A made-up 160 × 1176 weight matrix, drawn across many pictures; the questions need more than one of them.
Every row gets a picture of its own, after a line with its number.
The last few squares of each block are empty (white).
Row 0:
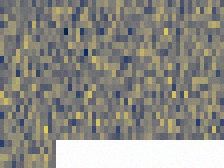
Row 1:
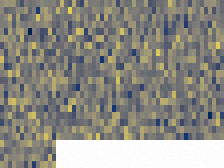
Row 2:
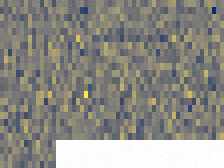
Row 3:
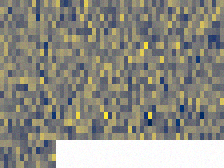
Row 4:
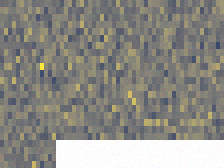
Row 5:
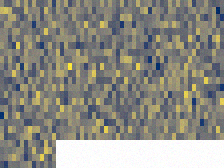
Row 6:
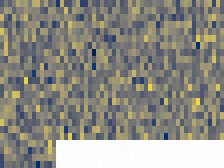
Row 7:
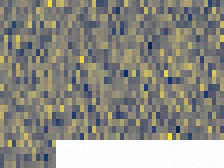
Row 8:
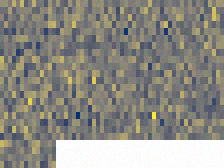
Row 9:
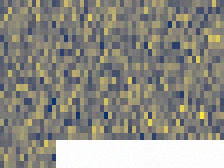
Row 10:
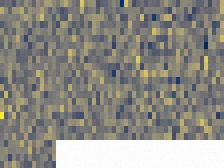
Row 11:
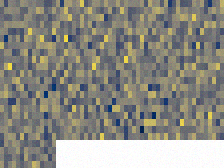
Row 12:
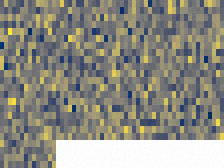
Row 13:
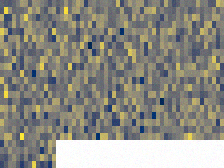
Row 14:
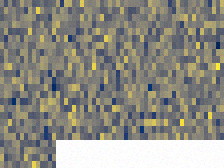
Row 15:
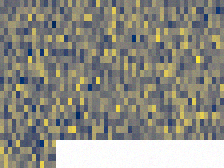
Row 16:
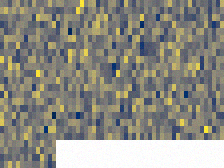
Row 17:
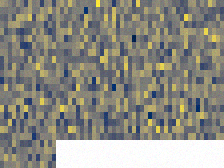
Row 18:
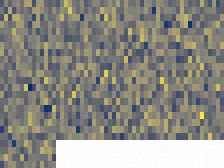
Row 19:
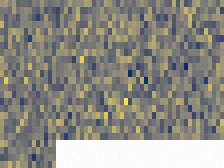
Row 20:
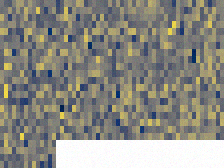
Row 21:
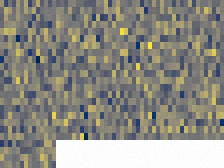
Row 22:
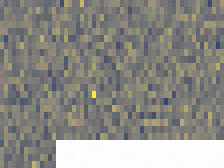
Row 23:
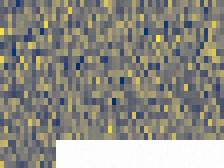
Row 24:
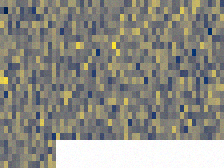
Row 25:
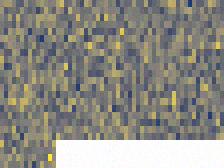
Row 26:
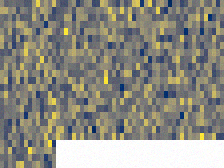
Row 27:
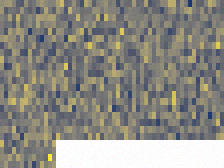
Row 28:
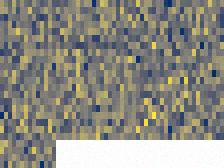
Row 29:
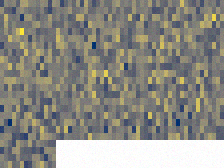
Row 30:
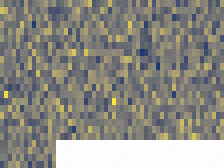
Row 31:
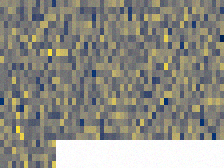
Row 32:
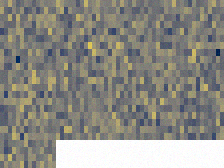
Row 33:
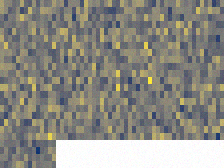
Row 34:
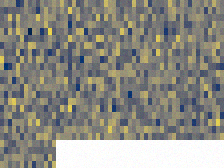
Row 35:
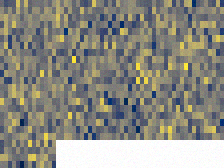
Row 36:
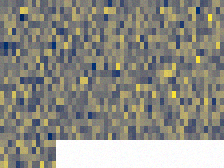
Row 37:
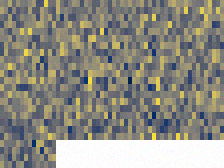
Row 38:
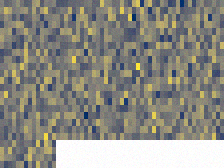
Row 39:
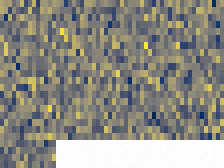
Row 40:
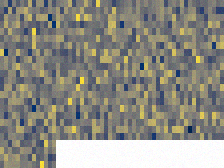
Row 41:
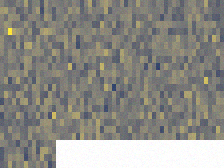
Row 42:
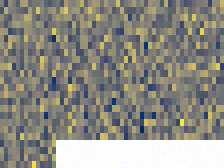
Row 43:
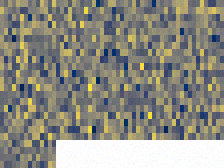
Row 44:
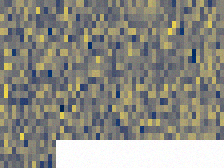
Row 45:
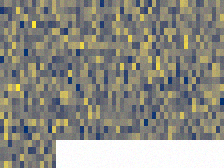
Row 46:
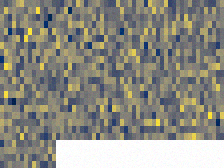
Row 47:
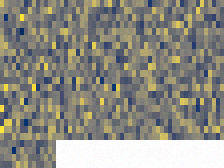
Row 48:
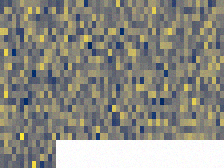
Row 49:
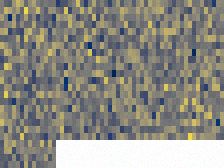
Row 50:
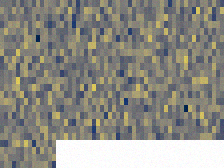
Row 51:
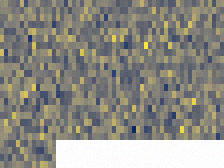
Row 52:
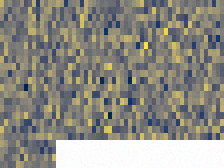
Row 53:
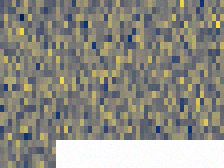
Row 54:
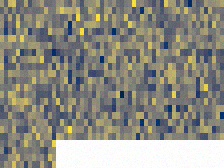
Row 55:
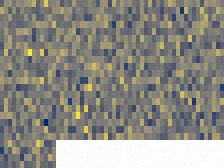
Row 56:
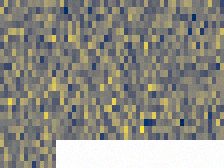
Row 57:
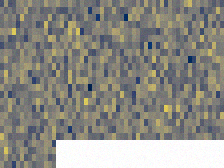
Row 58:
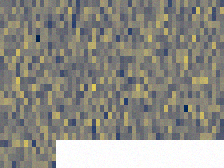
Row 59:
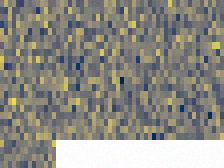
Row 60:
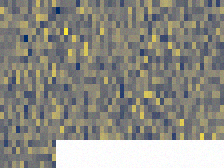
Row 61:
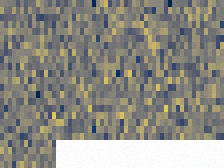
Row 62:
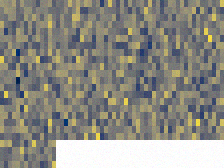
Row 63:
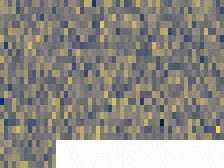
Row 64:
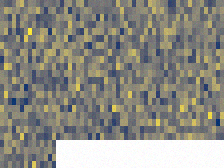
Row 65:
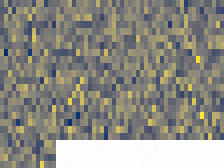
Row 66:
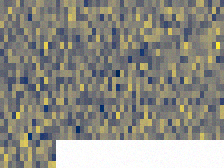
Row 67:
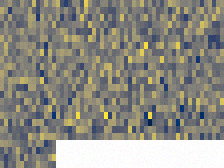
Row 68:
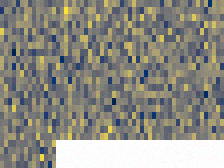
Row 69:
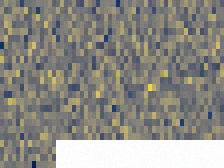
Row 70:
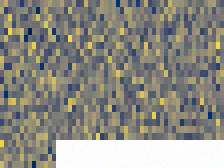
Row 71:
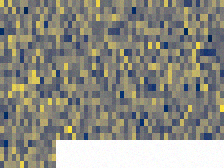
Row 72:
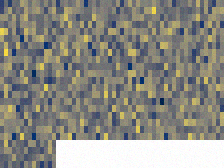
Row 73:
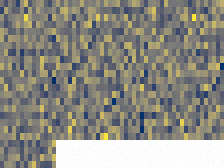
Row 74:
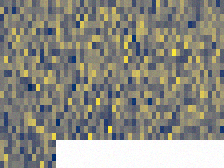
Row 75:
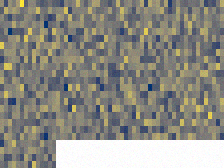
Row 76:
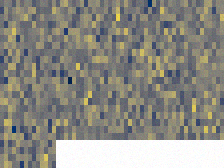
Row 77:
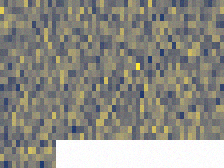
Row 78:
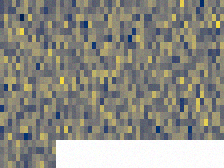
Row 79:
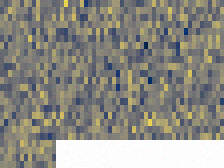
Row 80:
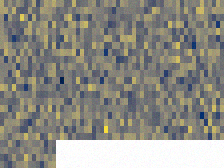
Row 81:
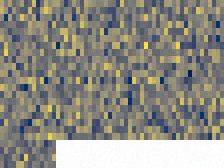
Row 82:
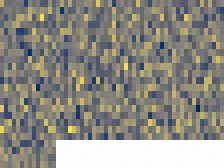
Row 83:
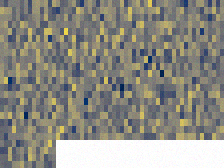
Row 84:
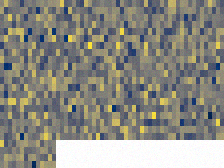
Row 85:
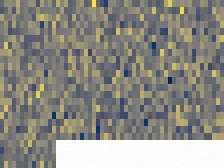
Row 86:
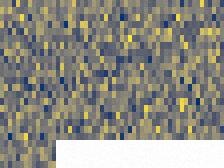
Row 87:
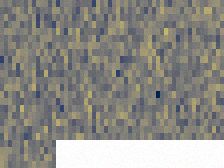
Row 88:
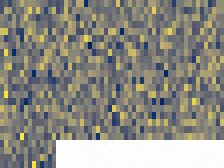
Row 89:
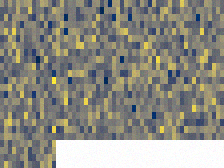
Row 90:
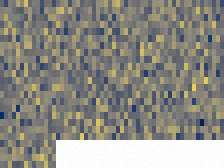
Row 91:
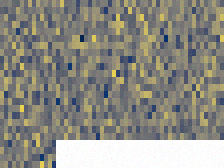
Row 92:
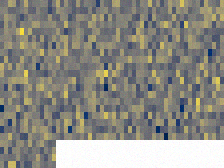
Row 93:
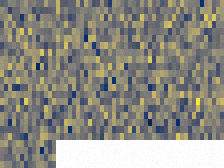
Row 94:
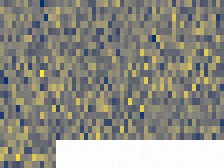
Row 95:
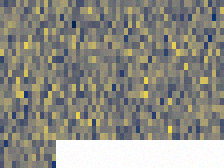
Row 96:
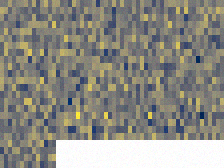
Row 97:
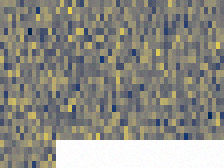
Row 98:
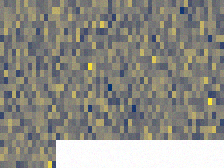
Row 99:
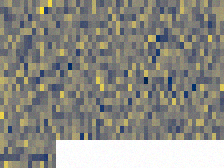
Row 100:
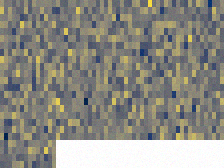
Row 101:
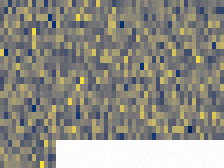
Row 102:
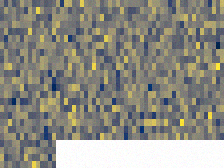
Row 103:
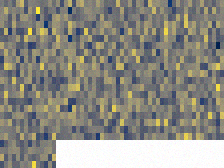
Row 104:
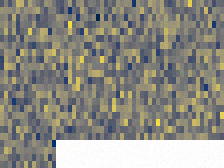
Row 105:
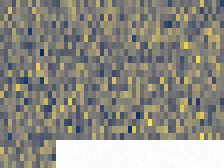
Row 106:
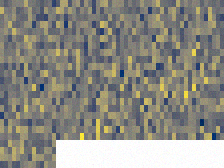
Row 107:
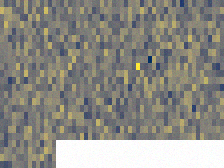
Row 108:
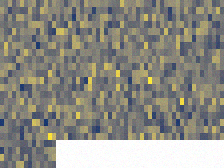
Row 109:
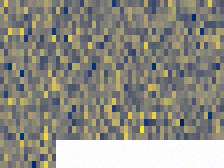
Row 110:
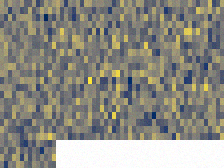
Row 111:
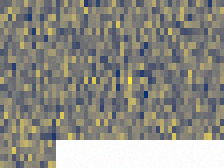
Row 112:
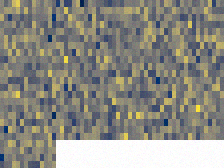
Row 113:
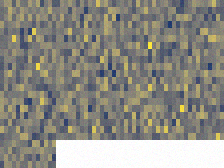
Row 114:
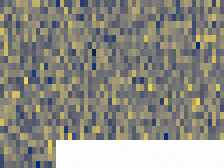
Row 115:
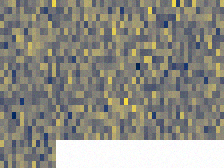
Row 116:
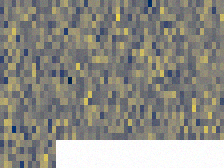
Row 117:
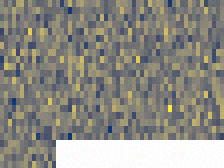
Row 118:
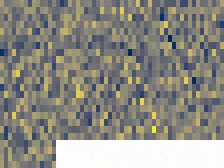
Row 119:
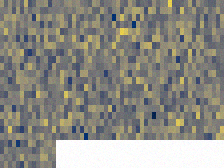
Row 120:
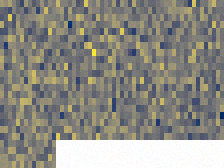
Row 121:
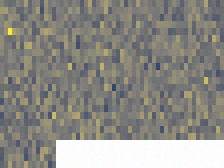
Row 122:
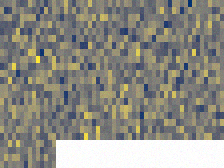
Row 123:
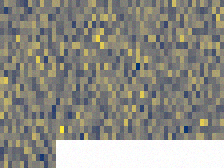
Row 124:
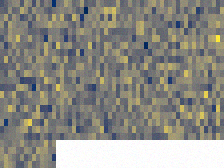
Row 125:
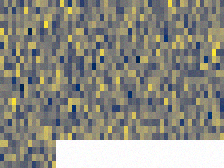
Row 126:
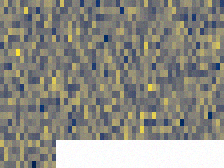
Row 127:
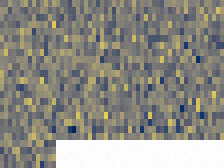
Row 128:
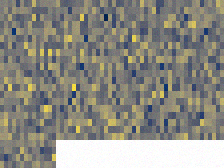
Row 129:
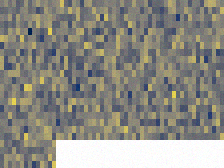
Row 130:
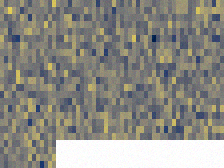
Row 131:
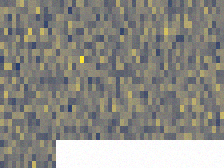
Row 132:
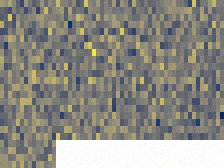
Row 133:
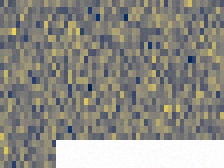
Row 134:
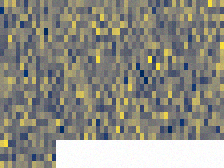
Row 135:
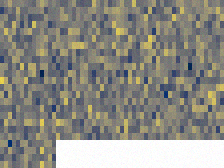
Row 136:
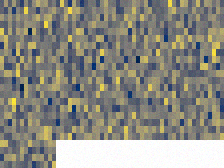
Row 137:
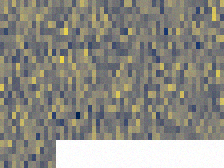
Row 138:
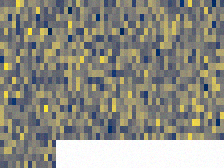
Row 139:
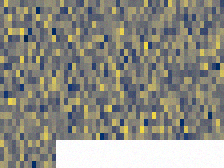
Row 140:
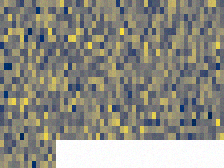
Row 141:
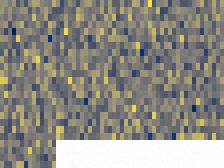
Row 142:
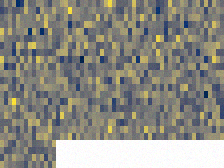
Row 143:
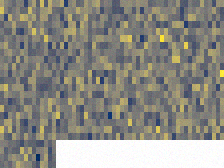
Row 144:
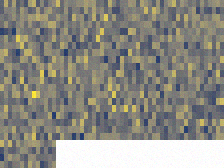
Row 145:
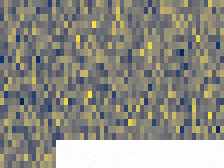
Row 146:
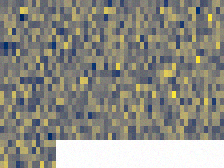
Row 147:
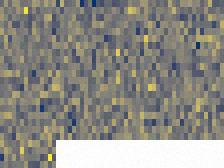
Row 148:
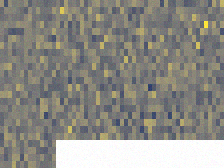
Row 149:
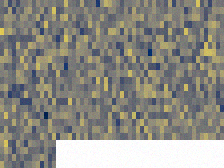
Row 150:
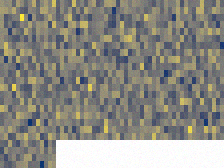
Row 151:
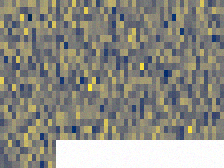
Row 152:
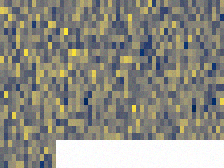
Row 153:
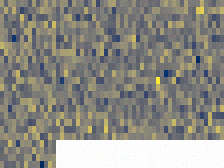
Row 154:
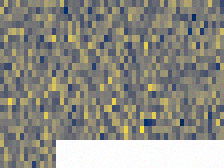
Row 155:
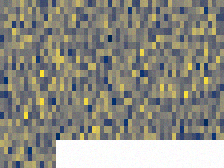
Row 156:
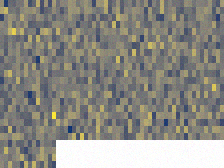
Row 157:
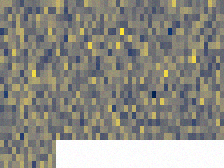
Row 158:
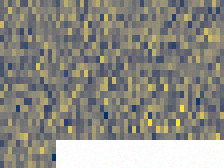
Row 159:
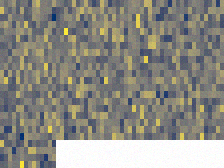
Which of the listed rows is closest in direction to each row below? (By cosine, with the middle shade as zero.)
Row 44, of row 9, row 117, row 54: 117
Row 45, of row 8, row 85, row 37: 85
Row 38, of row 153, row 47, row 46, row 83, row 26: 26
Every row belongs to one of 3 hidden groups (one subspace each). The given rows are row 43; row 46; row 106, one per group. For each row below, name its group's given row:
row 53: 43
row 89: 106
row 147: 46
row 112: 46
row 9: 43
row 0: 106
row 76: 106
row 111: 43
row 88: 46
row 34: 46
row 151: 43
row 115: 106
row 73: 46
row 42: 46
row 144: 106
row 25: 46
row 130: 43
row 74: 43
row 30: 106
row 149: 46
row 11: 46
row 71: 46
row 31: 106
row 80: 43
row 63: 106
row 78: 43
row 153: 43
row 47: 43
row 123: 106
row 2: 43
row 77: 106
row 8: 106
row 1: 46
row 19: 106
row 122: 106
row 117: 46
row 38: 106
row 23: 46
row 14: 46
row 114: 46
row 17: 43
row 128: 43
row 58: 106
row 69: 46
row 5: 106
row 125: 46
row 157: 46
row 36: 43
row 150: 43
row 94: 106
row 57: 46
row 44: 46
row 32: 46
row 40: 43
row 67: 43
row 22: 46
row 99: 106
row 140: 46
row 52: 43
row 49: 46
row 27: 46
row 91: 106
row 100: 106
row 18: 43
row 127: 43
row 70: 46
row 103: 46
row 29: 43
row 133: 46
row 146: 43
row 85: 106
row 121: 106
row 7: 106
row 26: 106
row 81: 43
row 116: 106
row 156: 106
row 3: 43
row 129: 46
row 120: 46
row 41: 106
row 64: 46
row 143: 43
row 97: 46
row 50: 106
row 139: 46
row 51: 43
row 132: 46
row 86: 43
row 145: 106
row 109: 46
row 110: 43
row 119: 106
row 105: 43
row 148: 46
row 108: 43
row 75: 46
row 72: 46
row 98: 106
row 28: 106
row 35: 106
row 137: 106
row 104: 46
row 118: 106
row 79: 43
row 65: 43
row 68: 46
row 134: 106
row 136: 46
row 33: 43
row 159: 106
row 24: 106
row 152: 106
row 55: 43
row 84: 46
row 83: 106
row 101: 43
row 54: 46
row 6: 46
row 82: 43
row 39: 43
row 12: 46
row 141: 106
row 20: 46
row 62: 106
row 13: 46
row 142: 46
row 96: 43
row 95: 106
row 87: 106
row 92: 43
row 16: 106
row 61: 106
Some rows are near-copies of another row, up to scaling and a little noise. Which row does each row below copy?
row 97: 1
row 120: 132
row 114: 6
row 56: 154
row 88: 48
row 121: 41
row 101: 40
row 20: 44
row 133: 57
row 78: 53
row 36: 146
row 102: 14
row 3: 67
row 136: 125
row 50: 58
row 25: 27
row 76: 116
